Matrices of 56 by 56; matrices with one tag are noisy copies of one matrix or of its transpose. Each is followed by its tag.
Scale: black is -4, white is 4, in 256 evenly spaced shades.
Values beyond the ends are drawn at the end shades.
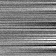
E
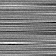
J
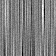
J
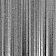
E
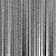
E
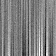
E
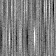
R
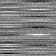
R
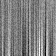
E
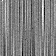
J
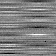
R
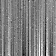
E
